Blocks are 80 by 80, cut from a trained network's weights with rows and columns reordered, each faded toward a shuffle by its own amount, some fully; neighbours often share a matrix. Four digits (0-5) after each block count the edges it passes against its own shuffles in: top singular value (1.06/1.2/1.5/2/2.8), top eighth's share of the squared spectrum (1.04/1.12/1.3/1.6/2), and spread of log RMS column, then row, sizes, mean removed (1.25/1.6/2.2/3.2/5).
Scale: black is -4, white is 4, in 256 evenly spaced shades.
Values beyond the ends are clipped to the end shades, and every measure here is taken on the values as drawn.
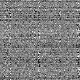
4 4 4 1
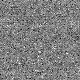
1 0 0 0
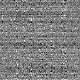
4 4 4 1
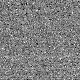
1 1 0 0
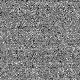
2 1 1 0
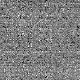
3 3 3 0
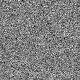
1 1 0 0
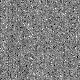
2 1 0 0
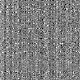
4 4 0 3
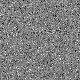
0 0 0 0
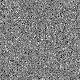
0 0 0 0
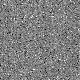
0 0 0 0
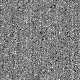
2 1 0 1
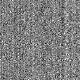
3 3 0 2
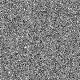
1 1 0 0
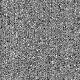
2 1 0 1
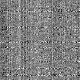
3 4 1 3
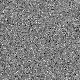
0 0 0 0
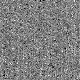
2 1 0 1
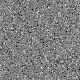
0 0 0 0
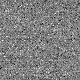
1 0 0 0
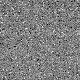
1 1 0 0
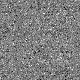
1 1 0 0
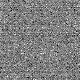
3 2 2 0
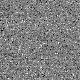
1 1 0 0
